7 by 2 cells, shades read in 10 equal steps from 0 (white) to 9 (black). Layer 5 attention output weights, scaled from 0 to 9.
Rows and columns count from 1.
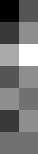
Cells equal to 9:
1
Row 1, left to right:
9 6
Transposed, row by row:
9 7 3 6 4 7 5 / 6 4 0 4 5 4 5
